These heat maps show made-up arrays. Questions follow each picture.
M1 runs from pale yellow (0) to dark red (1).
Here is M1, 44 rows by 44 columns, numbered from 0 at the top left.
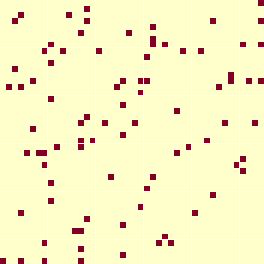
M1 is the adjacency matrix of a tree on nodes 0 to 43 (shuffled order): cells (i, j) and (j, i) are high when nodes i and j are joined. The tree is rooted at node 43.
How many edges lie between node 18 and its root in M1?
4
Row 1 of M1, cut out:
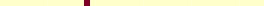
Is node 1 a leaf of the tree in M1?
yes
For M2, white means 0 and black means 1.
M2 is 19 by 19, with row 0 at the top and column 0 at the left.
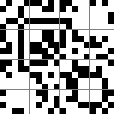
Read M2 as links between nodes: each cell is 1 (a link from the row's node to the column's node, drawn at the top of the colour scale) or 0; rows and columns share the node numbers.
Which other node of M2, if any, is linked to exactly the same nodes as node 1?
node 5
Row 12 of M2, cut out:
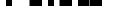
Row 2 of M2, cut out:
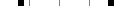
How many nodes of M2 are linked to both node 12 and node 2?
0
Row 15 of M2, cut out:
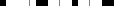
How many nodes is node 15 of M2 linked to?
6
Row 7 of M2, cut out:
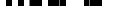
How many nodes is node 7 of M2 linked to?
10
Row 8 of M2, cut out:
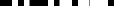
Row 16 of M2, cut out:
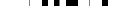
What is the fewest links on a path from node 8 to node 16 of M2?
2
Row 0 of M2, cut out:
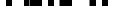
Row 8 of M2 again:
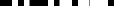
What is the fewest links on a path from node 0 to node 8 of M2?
1
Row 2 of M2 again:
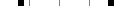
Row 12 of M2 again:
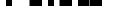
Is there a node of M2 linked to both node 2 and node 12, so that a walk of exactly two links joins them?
no
